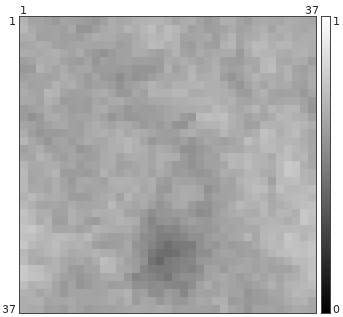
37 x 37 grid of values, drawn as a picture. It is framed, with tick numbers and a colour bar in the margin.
Ninth with the lowest average: bottom middle. Dips: one, in the bottom middle. Grain: blotchy.
